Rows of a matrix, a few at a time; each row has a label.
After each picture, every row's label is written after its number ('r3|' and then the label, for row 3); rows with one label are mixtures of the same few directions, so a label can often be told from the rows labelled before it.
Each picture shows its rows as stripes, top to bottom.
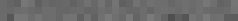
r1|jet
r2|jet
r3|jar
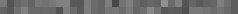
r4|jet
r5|jar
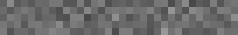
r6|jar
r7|jar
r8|jet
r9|jar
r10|jet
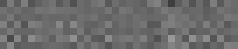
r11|jar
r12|jet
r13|jar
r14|jar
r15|jar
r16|jar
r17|jar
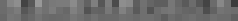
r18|jet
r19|jet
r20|jet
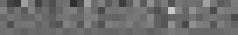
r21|jet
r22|jar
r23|jet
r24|jar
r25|jar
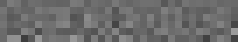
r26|jet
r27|jet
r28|jet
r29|jet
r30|jet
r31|jet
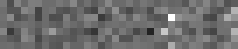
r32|jar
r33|jet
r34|jar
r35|jar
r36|jet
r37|jet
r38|jar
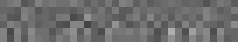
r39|jet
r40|jet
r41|jet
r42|jet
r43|jar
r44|jar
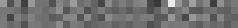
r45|jar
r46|jar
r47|jar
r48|jar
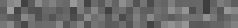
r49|jet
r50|jar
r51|jet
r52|jar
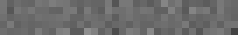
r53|jet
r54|jar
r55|jet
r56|jar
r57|jet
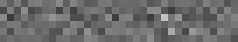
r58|jar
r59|jar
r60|jet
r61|jet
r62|jar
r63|jet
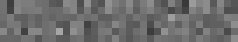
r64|jar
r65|jar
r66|jar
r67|jet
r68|jar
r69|jet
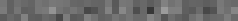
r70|jet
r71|jet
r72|jar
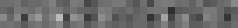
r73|jet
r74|jar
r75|jar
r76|jar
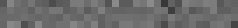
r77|jet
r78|jar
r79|jar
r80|jet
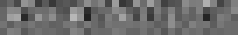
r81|jet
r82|jet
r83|jet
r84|jar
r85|jet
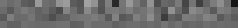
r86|jet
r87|jar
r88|jet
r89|jet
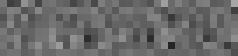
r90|jet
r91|jet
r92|jar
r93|jar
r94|jet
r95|jet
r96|jar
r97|jet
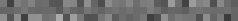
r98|jar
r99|jar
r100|jar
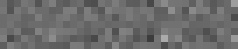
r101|jet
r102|jar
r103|jet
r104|jar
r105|jet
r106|jet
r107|jet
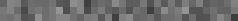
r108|jet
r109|jar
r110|jet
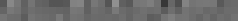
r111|jet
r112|jet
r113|jar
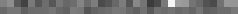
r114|jar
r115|jet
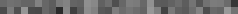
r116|jet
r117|jar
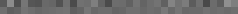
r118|jar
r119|jet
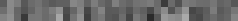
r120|jet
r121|jar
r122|jar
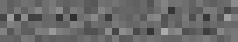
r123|jet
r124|jar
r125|jar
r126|jet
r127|jet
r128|jet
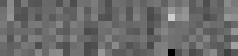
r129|jar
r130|jar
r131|jar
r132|jar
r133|jet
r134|jar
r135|jet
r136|jar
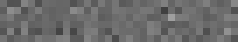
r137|jet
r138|jet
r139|jar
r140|jar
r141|jar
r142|jet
